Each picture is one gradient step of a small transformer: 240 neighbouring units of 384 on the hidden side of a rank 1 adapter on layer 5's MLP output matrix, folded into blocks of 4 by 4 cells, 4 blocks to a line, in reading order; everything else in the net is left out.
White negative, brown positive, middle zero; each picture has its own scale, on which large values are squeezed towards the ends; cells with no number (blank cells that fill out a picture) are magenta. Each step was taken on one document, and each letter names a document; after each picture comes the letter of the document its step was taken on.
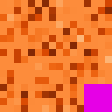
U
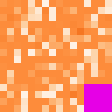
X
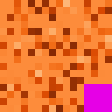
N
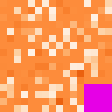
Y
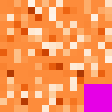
X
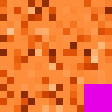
U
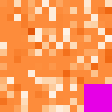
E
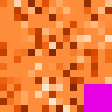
E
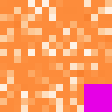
U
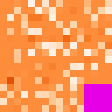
Y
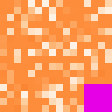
U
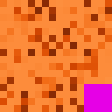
E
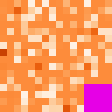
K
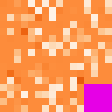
Y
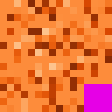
N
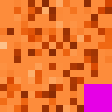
N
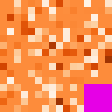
K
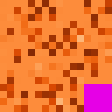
X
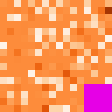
E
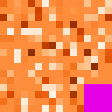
X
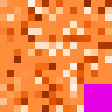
Y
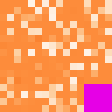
Y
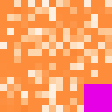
N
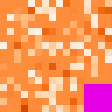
N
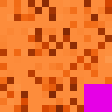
E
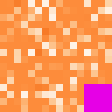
U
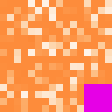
Y
